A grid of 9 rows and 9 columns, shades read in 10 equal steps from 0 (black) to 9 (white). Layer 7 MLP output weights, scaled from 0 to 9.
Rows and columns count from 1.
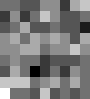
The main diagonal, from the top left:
4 5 6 6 4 3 2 6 4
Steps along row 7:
up down down up up down up down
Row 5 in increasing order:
4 5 5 5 5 5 6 6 7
